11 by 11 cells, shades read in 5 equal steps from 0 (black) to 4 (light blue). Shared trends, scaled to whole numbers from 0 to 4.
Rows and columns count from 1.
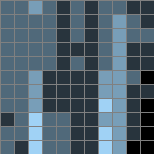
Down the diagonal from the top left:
2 2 2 2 1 1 1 4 3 1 0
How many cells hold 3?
17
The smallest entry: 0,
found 6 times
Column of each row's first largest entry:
3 9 9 9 9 3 3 8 3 3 3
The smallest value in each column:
1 1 2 1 1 1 1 2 2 0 0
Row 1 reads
2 2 3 2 1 2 1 2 2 1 1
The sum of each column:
21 21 32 19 14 15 11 31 32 13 7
